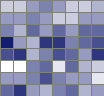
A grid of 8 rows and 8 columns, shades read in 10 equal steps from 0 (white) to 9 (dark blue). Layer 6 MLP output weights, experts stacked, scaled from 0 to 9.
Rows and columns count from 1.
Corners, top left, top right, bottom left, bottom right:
2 3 6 4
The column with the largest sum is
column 4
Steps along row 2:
same up down down same up same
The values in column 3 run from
3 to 6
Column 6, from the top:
2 2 4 5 6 6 4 6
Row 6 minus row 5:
-7 -8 2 1 -6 0 -1 -6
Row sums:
24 29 40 50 48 23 34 39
